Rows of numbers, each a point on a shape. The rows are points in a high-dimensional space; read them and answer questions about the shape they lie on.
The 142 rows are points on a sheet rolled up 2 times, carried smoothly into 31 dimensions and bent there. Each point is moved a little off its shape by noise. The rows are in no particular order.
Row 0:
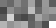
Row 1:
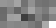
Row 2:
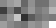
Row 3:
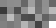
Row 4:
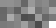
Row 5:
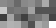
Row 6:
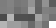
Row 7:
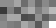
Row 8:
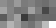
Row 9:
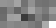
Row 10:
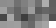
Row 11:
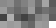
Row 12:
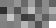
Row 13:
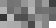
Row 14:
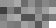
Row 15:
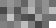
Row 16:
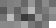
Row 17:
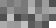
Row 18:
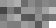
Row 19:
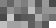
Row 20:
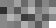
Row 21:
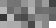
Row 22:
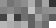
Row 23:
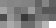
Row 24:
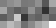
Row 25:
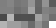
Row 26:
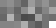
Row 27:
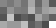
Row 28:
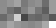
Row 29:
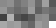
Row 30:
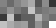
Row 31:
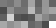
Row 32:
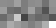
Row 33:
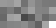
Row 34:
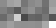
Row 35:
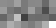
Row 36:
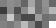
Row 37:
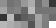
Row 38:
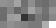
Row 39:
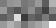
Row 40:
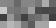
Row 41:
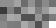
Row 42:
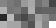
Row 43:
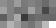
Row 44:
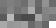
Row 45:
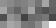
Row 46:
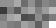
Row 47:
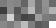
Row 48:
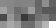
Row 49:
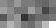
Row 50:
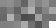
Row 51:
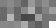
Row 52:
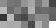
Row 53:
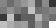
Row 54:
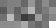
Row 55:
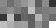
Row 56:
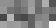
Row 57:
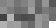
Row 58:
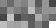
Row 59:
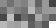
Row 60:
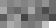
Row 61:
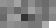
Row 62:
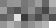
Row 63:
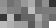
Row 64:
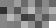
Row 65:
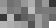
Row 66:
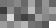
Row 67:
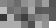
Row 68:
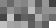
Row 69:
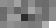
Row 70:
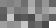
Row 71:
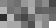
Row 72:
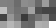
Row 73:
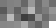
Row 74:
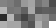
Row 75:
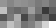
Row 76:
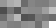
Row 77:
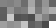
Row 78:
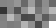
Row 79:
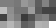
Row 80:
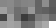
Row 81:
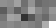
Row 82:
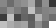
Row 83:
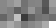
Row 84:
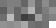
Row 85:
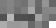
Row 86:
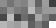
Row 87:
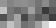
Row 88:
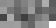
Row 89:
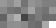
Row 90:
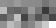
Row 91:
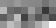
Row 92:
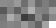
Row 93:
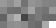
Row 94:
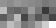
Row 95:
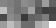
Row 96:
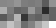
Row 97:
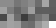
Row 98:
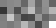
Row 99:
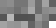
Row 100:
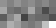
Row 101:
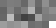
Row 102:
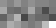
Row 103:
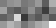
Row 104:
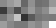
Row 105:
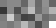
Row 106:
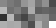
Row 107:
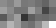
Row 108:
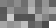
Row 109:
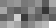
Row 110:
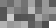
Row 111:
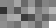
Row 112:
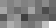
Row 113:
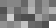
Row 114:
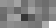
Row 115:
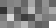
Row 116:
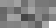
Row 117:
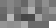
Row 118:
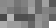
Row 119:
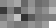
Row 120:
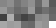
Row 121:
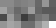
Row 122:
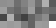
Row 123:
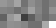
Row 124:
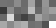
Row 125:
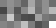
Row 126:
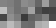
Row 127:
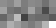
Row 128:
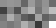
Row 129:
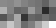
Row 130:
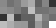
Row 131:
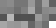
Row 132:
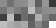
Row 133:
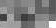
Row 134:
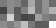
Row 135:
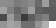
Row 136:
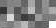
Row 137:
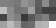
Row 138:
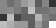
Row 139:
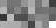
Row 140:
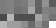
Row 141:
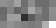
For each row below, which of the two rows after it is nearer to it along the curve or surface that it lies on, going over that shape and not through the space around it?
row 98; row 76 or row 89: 76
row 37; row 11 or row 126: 126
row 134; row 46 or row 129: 46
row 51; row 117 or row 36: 117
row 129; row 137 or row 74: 137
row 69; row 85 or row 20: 85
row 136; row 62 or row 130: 130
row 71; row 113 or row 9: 113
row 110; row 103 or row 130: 130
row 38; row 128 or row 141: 141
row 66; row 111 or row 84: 111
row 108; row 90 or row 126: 126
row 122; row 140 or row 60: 140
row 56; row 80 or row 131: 131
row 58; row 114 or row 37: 37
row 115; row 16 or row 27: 27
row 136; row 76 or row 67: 76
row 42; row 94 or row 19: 19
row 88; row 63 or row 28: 28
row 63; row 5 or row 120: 5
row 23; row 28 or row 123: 28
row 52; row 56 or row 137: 137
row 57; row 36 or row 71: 36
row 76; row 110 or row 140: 110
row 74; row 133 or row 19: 19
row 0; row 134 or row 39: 134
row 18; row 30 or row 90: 30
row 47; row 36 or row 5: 36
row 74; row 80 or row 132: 132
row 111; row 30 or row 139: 30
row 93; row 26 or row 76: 26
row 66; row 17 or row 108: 108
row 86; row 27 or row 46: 27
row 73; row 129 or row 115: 115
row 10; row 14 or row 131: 131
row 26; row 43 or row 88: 88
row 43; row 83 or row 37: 83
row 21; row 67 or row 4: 67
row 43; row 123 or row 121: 121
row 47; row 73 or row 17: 17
